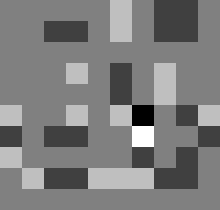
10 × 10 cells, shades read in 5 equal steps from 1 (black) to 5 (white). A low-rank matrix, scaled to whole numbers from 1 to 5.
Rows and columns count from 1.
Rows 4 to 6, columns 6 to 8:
2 3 4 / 2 3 4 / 4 1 3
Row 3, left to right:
3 3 3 3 3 3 3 3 3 3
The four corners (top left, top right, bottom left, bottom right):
3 3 3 3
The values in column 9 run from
2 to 3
